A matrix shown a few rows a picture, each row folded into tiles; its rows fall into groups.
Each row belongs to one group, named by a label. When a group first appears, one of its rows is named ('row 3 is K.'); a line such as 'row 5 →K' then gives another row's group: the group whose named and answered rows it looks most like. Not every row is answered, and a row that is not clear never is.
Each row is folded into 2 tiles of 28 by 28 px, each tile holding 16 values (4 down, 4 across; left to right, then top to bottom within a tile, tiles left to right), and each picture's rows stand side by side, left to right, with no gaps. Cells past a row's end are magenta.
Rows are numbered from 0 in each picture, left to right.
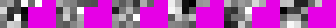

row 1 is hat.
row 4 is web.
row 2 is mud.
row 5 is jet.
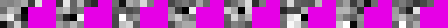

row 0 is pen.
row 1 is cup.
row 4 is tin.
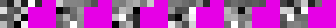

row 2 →pen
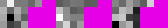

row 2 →pen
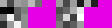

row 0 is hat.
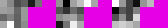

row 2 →jet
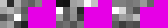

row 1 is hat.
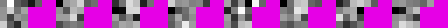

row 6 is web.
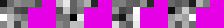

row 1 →cup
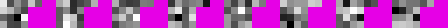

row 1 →jet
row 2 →mud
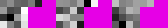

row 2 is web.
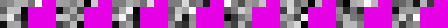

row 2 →pen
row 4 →web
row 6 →hat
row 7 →mud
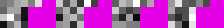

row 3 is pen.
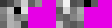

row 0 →tin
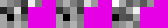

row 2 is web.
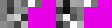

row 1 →hat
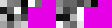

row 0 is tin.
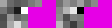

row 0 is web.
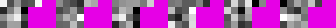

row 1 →mud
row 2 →pen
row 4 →tin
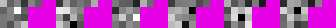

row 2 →mud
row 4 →mud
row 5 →tin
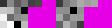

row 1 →tin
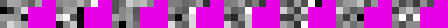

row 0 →jet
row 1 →pen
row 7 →mud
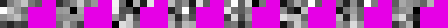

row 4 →tin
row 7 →pen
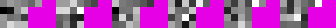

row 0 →jet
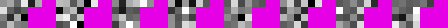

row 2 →hat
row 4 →cup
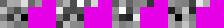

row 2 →cup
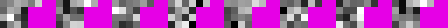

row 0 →pen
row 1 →hat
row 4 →web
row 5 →mud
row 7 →hat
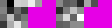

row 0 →hat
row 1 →mud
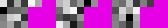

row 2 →mud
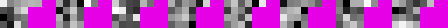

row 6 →hat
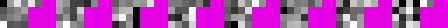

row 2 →pen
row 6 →hat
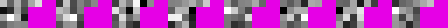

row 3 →pen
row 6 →mud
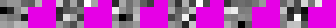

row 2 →cup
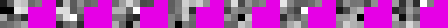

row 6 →jet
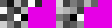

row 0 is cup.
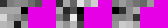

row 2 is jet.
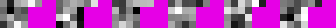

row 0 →hat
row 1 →pen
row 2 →hat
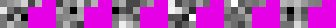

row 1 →tin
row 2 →jet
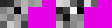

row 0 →tin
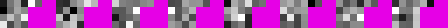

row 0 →mud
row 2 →web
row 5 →tin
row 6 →mud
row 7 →cup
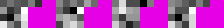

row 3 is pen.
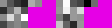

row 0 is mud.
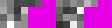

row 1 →web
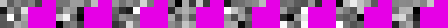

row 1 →pen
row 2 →web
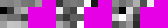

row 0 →jet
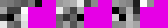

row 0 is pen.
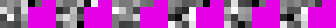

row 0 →tin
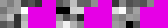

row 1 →jet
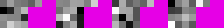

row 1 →pen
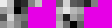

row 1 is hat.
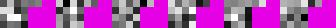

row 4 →pen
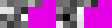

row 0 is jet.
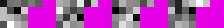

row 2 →jet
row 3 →hat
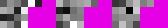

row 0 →cup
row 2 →tin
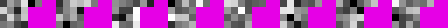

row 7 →web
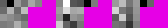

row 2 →tin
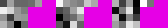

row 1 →web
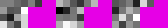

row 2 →mud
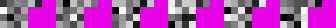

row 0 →cup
